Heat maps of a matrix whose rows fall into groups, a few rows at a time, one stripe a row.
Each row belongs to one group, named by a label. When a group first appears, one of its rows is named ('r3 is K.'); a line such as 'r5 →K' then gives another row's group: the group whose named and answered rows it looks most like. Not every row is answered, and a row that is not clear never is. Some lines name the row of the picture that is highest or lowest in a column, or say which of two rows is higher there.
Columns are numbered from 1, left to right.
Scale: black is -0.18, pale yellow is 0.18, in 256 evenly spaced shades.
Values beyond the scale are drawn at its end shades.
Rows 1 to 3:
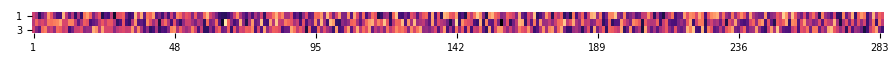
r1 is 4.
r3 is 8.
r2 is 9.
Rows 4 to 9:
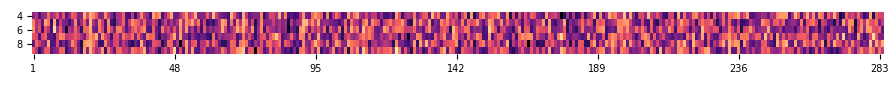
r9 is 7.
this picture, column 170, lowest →8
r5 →7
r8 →4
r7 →8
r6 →7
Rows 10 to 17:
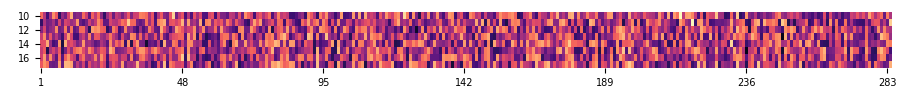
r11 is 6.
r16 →8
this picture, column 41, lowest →14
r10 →7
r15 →8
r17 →9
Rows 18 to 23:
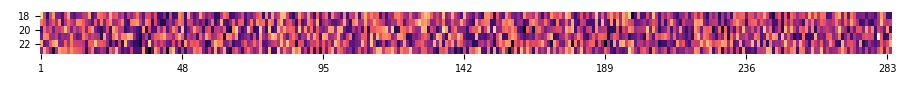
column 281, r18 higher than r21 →Yes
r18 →8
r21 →6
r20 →9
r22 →4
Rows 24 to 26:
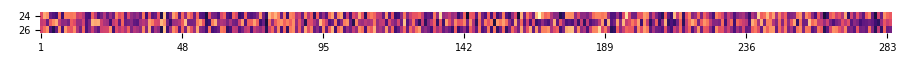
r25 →4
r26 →9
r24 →9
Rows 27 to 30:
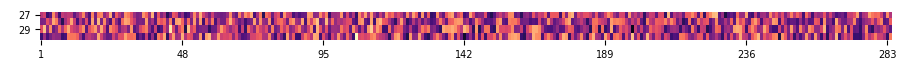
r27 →7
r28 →6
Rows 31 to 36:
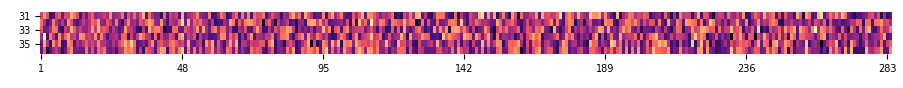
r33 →4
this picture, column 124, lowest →33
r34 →8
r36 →6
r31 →9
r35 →6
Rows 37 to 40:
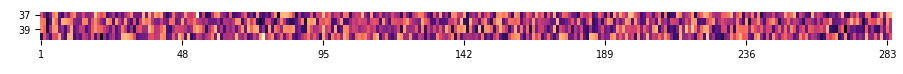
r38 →7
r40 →6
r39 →4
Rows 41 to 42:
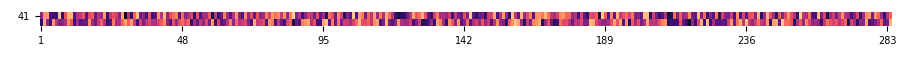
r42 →6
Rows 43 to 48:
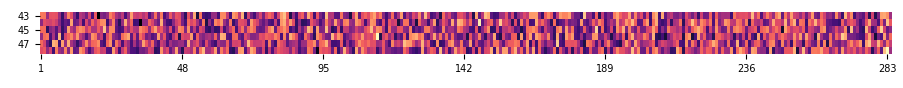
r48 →4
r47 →7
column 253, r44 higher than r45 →No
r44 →4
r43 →8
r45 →8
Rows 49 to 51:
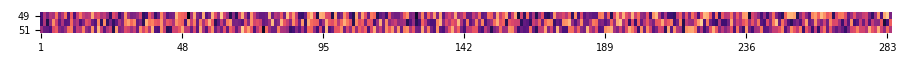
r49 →4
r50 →6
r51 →7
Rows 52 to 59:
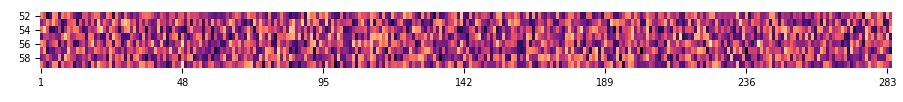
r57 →8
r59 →7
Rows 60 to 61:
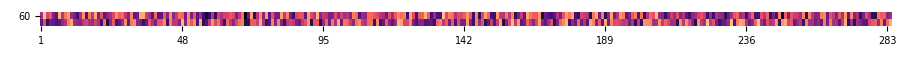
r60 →8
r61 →6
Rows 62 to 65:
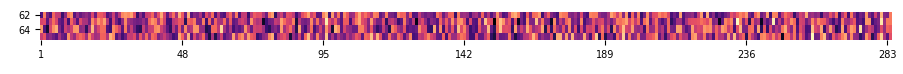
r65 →8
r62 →6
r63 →4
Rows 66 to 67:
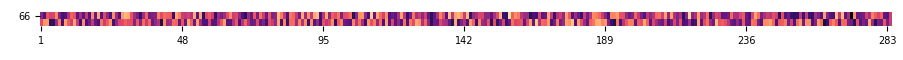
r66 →6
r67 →9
